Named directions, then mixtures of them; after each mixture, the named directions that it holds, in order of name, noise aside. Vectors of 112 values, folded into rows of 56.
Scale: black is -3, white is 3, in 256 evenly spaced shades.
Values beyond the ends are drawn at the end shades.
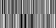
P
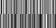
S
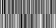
P, S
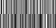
S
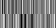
P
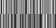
S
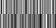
S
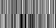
P, S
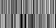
P, S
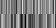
P, S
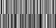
S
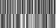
P, S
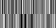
P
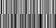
S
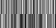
P, S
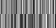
P, S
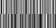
S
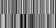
P, S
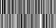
P, S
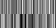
P, S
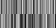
P, S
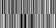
P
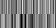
P, S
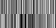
P, S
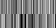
P, S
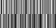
S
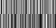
S
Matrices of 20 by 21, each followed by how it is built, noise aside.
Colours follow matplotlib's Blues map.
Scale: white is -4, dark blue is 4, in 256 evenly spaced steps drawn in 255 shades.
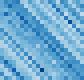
Toeplitz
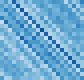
Toeplitz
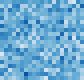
noise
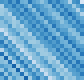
Toeplitz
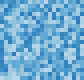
noise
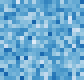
noise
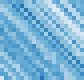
Toeplitz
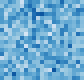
noise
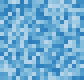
noise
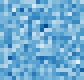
noise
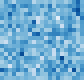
noise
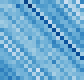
Toeplitz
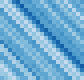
Toeplitz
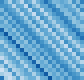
Toeplitz
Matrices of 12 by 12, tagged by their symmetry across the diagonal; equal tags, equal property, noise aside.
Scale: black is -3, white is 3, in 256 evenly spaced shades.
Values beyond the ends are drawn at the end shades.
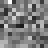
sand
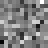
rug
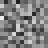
rug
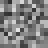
rug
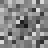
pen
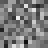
sand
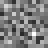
pen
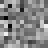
sand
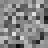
pen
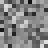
pen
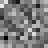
pen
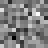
rug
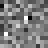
sand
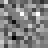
rug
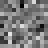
sand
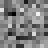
sand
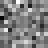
rug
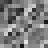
pen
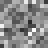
pen
